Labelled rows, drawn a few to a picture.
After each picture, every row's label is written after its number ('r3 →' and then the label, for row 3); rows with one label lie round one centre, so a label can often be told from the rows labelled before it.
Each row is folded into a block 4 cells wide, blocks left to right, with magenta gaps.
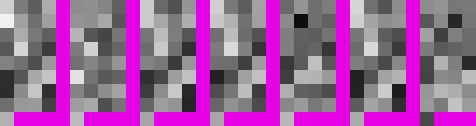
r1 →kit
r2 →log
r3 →kit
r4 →kit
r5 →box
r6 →kit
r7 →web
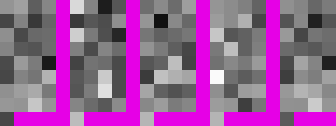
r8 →web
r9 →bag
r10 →box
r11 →log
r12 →web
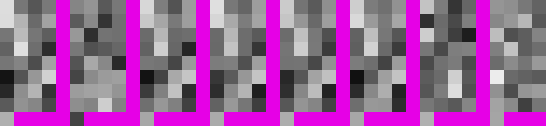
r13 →kit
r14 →web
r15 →kit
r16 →kit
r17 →kit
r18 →kit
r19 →bag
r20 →log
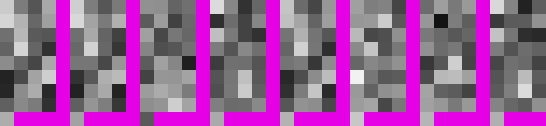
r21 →kit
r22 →kit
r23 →web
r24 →bag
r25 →kit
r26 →log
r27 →box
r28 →bag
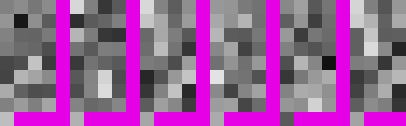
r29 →box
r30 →bag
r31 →kit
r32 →log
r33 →web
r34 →kit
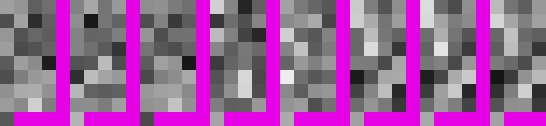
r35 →web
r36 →box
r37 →web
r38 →bag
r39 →log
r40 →kit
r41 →kit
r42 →kit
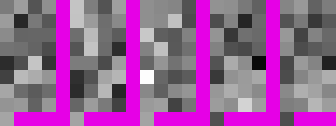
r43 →box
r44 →kit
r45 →log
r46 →web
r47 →web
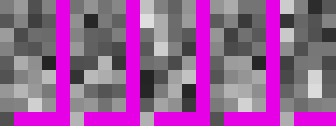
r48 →web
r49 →box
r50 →kit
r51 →web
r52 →bag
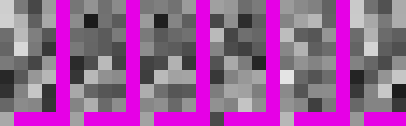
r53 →kit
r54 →box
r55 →box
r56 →web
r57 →log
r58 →kit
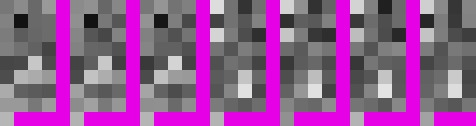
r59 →box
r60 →box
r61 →box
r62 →bag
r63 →bag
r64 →bag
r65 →bag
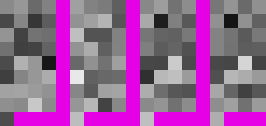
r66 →web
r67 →log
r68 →box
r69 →box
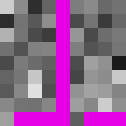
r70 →bag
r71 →web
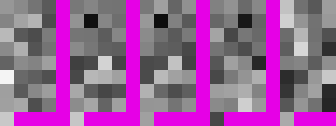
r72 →log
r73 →box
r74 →box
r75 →web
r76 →kit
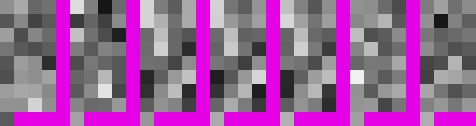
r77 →web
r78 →bag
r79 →kit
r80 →kit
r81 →kit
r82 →log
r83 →box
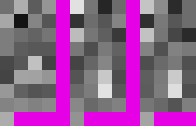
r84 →box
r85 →bag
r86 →bag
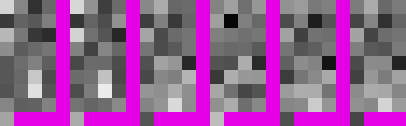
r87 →bag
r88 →bag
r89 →web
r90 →box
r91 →web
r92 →web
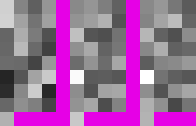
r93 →kit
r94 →log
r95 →log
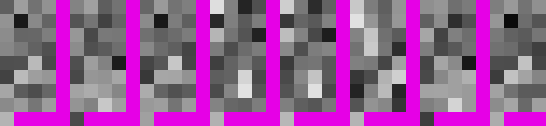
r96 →box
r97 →web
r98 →box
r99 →bag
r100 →bag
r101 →kit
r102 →web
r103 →box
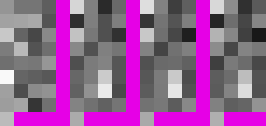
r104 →log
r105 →bag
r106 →bag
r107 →bag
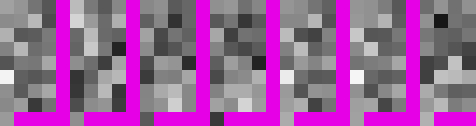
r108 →log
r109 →kit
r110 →web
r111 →web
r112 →log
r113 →log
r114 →box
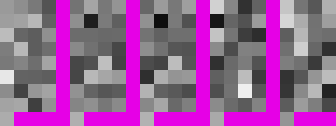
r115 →log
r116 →box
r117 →box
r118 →bag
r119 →kit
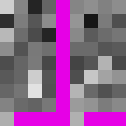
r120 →bag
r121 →box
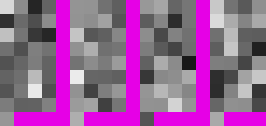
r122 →bag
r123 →log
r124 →web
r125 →kit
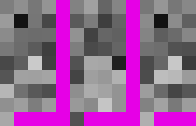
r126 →box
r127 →web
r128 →box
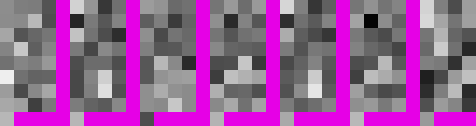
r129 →log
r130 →bag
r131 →web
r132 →box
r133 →bag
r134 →box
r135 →kit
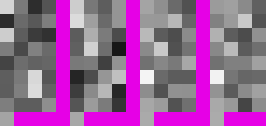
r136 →bag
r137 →kit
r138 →log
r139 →log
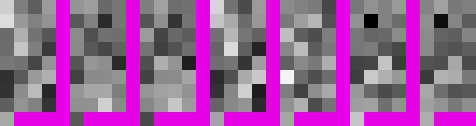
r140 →kit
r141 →web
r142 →web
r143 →kit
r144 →log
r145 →box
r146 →box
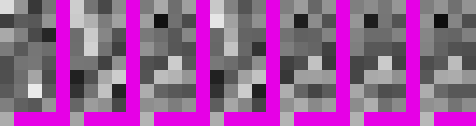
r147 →bag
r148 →kit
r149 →box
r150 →kit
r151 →box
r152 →box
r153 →box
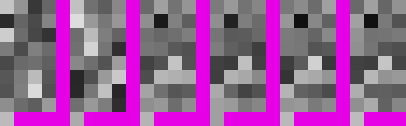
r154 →bag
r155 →kit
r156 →box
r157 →box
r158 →box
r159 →box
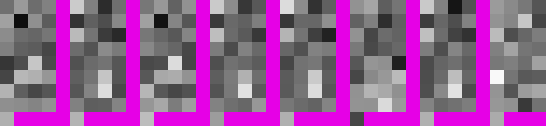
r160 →box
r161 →bag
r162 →box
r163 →bag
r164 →bag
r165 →web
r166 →bag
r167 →log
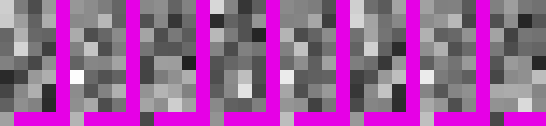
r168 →kit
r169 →log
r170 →web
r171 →bag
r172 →log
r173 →kit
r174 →log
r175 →web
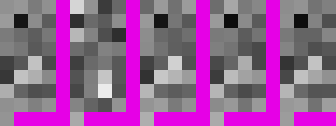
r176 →box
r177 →bag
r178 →box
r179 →box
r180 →box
